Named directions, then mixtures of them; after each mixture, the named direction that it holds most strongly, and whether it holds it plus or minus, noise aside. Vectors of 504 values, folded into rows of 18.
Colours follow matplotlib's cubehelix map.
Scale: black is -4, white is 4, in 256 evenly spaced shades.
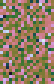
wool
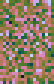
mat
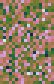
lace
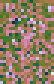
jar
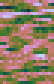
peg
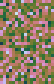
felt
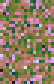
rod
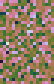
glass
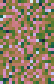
wool, minus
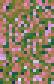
rod, plus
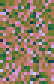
glass, minus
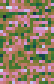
peg, minus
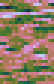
peg, plus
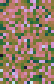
rod, minus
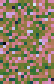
glass, plus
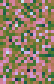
felt, plus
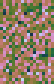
lace, plus
